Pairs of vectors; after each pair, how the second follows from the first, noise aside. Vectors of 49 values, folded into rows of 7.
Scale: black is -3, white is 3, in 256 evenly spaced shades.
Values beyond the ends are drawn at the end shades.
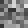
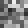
copied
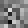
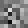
copied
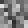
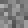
shrunk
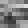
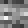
wrapped around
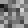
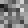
copied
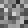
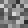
copied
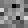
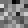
wrapped around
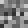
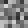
wrapped around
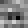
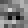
copied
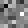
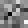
wrapped around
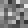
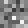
wrapped around
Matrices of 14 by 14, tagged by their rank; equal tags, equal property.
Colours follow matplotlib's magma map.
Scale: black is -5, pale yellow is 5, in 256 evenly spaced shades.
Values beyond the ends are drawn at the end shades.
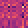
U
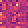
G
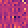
G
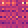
U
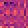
G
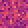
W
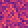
W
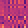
U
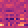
G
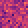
W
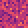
W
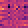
G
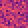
W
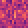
G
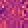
G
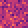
W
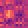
U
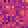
G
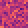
W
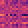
U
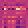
U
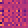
U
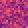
W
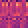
U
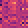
G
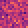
W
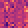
G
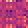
U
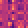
U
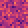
W
